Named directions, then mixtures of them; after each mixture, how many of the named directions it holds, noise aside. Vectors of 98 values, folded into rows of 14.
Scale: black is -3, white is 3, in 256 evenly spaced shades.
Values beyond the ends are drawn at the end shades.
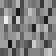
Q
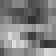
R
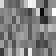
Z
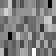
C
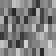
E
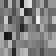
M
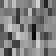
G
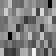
one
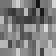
two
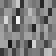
one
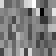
one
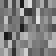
one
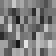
two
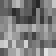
two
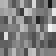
three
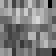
three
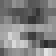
one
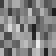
two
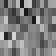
two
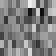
three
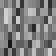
two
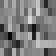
two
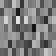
one
